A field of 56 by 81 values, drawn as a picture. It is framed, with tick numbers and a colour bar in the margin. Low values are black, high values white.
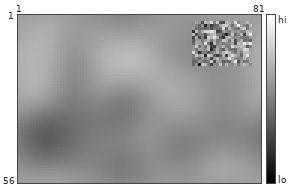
Values change most from cell to cell in the top right. The ninth with the lowest average is the bottom left. An odd patch, rougher than its surroundings, sits in the top right. The distribution is heavy-tailed on both sides.
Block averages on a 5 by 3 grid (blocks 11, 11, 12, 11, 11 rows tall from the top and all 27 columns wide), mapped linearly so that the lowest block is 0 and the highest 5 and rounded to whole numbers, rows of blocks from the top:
4 4 3 / 4 5 3 / 3 3 3 / 0 2 2 / 2 2 3
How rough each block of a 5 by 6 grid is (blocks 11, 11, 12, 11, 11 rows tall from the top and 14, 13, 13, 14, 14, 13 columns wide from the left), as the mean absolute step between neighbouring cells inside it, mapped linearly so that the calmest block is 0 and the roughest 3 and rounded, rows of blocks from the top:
000033
000022
000000
000000
000000
